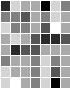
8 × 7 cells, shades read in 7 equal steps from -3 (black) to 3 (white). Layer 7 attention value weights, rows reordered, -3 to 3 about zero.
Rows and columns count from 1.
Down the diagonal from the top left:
-2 0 0 -1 1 0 1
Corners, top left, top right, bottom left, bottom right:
-2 0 2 1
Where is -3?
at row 1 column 5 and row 8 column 6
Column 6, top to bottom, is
2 2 3 -2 1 0 -1 -3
